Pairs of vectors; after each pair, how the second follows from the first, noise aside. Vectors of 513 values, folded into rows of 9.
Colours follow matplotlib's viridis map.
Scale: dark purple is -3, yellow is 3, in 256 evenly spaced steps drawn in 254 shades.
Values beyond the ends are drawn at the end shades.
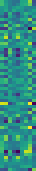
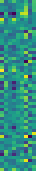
wrapped around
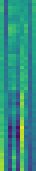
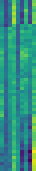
wrapped around
